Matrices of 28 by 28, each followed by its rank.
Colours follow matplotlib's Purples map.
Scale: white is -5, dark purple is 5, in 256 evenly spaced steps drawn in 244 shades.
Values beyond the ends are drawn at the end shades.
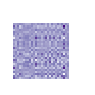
three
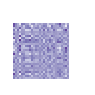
three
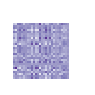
three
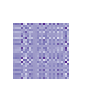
two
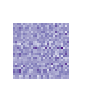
five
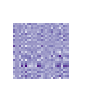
three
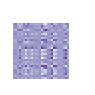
two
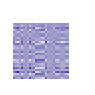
two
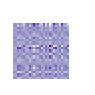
two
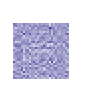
five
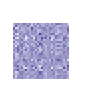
five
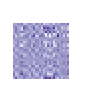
three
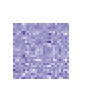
five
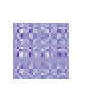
two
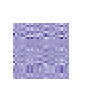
two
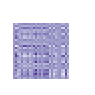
two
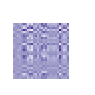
two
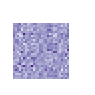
five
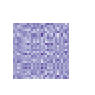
three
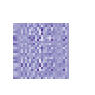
three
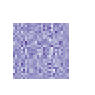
five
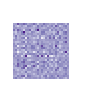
five
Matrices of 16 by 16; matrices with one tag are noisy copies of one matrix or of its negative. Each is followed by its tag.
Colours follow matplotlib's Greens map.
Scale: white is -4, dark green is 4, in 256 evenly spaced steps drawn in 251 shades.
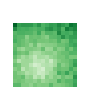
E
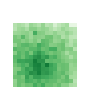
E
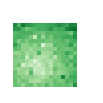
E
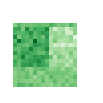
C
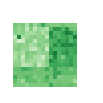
C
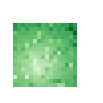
E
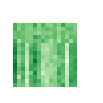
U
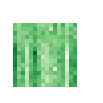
U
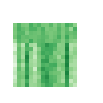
U
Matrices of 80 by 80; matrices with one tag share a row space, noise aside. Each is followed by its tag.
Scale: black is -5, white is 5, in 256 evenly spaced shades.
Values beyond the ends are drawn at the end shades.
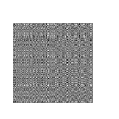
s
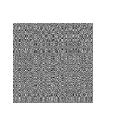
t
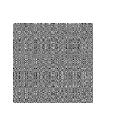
t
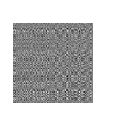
s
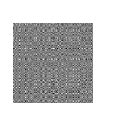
t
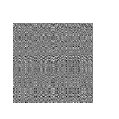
t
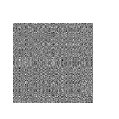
t
